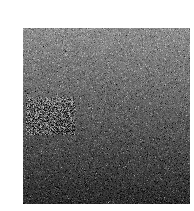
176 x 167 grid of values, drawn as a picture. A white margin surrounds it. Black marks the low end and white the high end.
There are no regular stripes. The field climbs toward the top. The grain is fine, like static. Values change most from cell to cell in the middle left. An odd patch, rougher than its surroundings, sits in the middle left. No single row or column stands out from its neighbours. The values follow a bell shape.
